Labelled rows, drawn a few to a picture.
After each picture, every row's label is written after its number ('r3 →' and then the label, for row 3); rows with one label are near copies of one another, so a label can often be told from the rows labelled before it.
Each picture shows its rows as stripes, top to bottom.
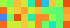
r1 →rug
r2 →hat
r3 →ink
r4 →hat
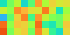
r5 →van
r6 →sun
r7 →ink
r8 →hat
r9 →hat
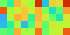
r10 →rug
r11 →hat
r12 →ink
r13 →van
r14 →rug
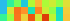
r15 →van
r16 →ink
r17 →sun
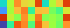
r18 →rug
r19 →ink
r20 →hat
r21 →ink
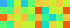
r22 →van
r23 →rug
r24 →hat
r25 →rug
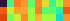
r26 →ink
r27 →hat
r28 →hat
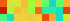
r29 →hat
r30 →hat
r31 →sun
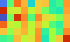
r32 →ink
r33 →hat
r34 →ink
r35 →hat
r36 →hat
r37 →rug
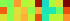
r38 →rug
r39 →hat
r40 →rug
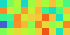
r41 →van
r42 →hat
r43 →sun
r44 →ink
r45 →sun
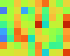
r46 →sun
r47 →van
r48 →rug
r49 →rug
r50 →ink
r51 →ink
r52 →hat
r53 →rug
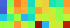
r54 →ink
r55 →ink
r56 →van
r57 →rug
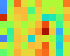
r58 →ink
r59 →ink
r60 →hat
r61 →sun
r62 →sun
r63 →ink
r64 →sun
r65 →sun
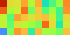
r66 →hat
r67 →hat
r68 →sun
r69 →sun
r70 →ink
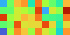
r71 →ink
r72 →rug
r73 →hat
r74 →sun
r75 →ink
